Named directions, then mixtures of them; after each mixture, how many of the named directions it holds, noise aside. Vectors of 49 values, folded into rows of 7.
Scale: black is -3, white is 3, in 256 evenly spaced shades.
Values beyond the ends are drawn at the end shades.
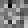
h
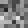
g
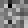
one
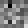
one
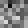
two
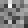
one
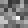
two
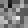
two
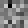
one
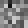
one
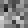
one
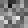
two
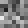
one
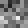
two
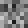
two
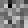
one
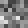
two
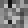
one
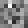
one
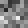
two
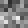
two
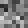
one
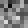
two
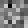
one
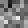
two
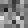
one
